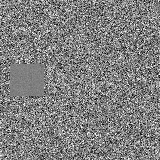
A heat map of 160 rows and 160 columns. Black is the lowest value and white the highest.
No regular stripes run through it. In the middle left lies a patch that is calmer than the rest. Overall the values sit about 50% of the way up the scale. Fine speckle covers the field. No row or column stands out. Neither half mirrors the other. No overall slope runs across the table. The middle left is the calmest part.
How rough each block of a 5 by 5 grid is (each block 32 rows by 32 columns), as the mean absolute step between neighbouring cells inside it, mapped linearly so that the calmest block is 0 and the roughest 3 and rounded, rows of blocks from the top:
33333
33333
01333
33333
33333
